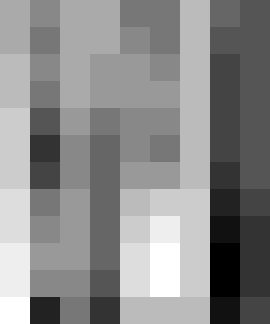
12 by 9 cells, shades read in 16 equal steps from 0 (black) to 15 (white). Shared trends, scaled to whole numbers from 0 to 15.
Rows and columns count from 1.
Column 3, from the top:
10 10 10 10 9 8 8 9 9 9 8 7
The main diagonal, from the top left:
10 7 10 9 8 7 11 2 3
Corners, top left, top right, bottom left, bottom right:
10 5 15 4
